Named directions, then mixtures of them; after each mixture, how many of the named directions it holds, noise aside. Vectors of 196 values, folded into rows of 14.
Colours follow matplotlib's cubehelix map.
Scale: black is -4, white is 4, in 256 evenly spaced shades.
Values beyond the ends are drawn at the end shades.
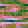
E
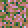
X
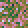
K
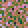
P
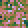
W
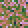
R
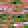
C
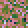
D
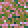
three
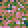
one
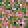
two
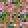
two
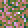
two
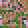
one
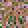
one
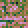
two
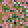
two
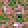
three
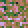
three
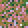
two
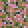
one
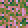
two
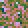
three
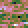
one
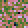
three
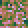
one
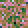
two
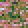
three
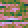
one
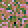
three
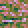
two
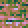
two
